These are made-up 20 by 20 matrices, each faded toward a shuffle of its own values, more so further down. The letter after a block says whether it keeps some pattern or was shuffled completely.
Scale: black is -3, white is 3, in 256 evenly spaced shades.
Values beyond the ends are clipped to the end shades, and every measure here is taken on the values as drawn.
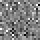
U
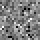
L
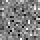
L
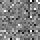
U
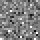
L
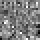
U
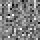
U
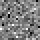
L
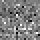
U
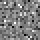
L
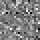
U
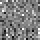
U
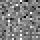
U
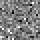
L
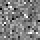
L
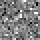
L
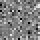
U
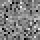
L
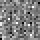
U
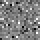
L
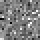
U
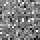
U
